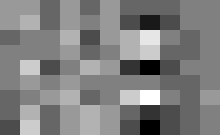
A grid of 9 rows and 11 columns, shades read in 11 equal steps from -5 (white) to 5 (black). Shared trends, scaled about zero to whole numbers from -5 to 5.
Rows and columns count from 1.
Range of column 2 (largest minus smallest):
3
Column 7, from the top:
1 2 -2 -2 3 0 -3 1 2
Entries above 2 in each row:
0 1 0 0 2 0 0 1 1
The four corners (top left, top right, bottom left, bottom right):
-1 0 2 0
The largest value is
5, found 2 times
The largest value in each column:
2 0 2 0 2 0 3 5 2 1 0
